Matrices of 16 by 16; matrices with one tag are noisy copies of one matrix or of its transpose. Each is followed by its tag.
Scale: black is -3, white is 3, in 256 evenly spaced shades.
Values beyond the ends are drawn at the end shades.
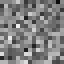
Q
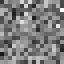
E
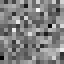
Q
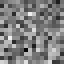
Q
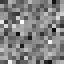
E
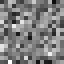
E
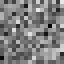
Q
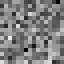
Q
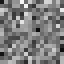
E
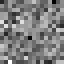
E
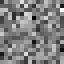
E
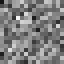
E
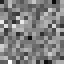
E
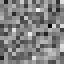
Q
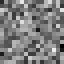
E
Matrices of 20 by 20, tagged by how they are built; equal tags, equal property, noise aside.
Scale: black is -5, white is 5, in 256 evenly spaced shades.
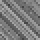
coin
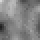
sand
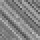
coin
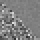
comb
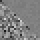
comb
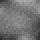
sand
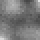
sand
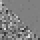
comb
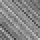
coin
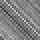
coin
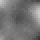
sand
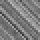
coin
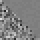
comb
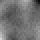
sand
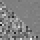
comb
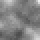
sand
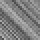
coin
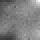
sand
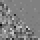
comb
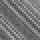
coin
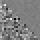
comb
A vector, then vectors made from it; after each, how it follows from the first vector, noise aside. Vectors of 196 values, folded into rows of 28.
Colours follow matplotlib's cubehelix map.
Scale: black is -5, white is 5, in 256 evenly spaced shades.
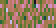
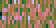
wrapped around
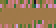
partly zeroed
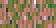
negated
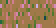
partly zeroed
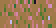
partly zeroed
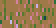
partly zeroed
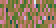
negated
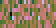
wrapped around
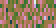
negated
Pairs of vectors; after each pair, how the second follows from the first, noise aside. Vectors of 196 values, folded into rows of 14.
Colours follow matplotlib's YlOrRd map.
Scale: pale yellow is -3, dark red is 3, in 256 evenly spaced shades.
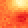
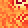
sign-scrambled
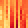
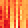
negated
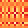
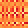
negated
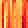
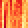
negated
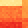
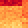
negated
